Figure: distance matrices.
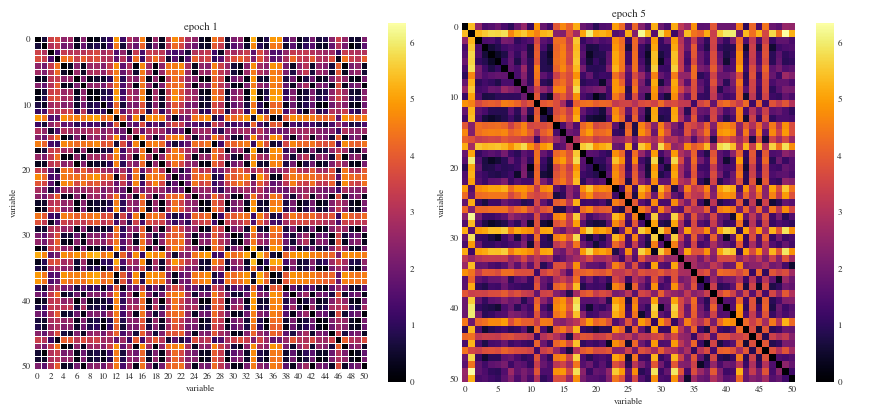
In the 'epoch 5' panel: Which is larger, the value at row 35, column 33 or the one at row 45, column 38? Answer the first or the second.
the second
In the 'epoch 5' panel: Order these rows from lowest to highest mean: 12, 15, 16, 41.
12, 41, 16, 15
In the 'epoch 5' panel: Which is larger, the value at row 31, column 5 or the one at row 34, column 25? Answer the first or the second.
the second
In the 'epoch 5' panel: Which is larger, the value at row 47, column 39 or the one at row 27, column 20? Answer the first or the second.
the second
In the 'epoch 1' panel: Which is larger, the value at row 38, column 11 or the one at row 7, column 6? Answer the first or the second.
the second
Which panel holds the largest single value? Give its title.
epoch 5
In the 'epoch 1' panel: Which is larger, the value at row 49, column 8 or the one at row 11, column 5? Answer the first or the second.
the second
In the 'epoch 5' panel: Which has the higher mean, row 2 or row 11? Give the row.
11
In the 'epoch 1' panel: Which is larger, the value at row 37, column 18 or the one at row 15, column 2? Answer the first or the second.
the first
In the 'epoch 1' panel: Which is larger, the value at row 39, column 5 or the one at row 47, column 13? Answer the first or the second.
the second
